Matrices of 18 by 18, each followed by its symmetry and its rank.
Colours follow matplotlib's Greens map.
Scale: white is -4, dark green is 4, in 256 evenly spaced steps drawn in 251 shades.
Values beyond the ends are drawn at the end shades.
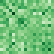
symmetric, rank three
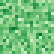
neither, full rank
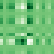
neither, rank one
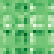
antisymmetric, rank two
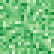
antisymmetric, full rank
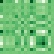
symmetric, rank two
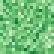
neither, full rank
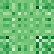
symmetric, rank two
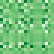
antisymmetric, rank two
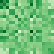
symmetric, rank three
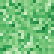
antisymmetric, full rank
